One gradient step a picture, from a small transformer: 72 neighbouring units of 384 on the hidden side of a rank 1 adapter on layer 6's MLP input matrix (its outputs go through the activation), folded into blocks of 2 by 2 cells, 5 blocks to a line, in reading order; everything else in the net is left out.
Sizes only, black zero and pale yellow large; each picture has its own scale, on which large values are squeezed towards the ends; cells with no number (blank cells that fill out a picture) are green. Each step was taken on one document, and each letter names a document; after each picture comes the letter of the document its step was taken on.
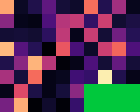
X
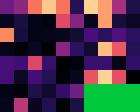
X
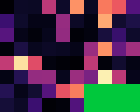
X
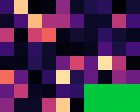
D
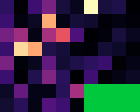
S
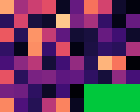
D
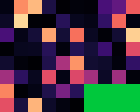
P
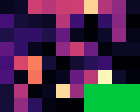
X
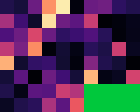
S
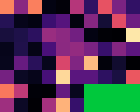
P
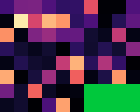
D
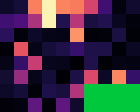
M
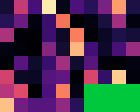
P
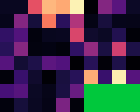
M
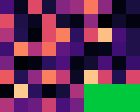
S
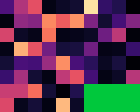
D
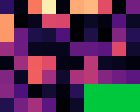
X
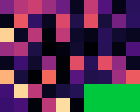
D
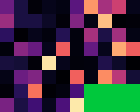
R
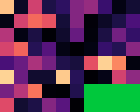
D
